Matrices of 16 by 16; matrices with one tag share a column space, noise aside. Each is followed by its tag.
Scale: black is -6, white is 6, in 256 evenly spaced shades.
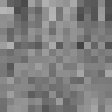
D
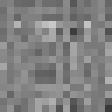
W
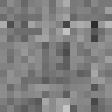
W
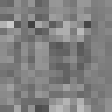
W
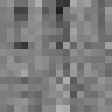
D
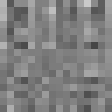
D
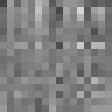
D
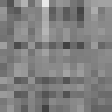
D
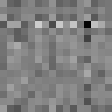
W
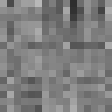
D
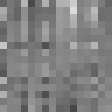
D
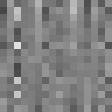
D
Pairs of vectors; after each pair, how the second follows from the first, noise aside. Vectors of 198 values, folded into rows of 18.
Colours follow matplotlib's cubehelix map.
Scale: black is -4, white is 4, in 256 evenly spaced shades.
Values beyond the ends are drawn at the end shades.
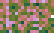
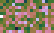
reversed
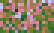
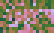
wrapped around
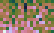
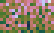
reversed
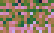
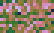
wrapped around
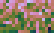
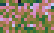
wrapped around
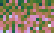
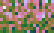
reversed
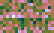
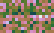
reversed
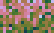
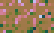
partly zeroed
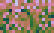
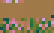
partly zeroed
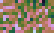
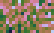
reversed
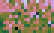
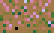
partly zeroed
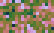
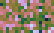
reversed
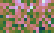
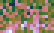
reversed
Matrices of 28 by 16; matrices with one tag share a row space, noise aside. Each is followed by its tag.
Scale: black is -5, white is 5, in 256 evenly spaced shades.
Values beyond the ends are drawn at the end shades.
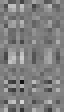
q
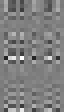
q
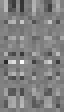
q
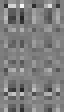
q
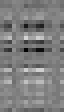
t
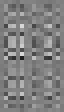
q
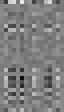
q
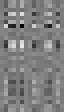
q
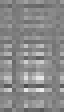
t
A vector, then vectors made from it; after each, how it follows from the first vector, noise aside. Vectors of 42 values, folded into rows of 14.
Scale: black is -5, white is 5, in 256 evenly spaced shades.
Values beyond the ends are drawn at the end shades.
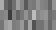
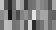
scaled up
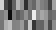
scaled up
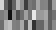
scaled up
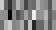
scaled up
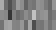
copied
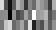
scaled up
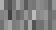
copied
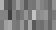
copied
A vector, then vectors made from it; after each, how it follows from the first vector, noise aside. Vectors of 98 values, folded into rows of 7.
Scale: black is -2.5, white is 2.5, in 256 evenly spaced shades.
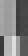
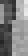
wrapped around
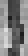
wrapped around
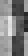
wrapped around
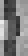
wrapped around
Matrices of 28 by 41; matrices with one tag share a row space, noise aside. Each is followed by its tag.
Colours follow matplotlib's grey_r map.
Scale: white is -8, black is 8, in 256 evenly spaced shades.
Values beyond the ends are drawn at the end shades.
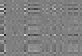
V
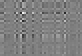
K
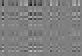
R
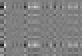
V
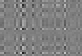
K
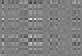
R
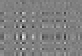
K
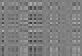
R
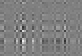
K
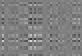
R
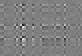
K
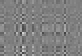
K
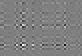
K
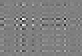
K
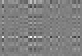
R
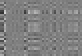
V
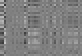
V
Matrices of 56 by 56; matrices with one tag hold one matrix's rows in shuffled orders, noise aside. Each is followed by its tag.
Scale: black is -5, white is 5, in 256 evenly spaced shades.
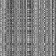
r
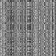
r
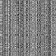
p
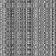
r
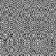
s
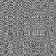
s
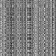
r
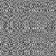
s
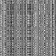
r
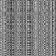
r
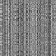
p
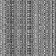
r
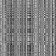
r
